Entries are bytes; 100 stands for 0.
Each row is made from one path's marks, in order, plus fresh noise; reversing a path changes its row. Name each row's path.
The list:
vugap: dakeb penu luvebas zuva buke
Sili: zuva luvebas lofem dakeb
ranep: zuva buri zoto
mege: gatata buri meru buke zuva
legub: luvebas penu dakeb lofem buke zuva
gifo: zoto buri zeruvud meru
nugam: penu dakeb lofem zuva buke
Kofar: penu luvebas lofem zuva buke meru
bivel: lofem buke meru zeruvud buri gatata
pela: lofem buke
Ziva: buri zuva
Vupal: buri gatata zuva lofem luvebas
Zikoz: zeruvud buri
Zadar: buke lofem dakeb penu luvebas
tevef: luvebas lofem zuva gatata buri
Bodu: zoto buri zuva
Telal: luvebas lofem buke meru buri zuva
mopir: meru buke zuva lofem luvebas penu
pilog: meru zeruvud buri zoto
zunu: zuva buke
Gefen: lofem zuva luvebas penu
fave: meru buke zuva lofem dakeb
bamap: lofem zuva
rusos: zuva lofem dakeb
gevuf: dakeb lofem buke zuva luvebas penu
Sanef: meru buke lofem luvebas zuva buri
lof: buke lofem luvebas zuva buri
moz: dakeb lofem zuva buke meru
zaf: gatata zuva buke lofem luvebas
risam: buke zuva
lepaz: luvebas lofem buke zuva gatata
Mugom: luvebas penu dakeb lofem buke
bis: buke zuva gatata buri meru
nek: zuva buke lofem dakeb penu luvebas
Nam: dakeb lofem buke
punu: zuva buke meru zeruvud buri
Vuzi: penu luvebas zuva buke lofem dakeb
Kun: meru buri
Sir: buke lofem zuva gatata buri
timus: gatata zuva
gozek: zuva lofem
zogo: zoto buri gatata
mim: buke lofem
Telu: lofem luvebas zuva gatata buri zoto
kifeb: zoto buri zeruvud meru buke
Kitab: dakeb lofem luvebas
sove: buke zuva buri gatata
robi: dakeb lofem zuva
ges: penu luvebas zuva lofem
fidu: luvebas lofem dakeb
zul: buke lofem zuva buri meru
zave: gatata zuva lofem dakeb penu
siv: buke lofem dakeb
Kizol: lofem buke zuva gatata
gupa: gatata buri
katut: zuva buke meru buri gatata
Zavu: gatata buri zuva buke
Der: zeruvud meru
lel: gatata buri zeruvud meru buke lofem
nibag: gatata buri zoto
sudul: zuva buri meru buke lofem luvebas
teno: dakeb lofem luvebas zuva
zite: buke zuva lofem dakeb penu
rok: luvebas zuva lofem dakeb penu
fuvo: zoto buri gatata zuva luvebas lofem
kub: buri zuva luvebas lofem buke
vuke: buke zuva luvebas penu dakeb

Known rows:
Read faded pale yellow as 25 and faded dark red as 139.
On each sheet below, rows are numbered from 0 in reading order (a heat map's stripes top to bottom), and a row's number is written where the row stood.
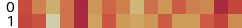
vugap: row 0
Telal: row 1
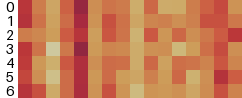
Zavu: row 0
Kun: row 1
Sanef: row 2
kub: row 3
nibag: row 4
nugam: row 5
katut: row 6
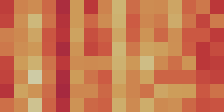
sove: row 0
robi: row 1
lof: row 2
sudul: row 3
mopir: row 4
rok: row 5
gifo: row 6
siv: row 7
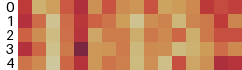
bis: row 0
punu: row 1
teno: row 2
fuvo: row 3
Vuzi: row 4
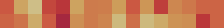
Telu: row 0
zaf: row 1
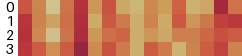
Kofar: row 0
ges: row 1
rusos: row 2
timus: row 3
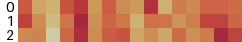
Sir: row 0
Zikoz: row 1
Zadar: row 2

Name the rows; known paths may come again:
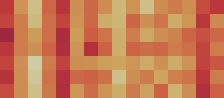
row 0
fave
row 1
moz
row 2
gozek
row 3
ranep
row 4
gevuf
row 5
pilog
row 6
nugam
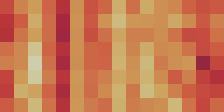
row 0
mim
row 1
katut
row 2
Kun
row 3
siv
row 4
nek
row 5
zite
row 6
mege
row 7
Kitab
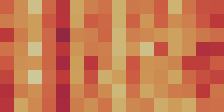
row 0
teno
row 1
Sanef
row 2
zogo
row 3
Vuzi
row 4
zul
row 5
lepaz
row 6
zunu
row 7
kifeb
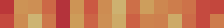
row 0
risam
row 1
robi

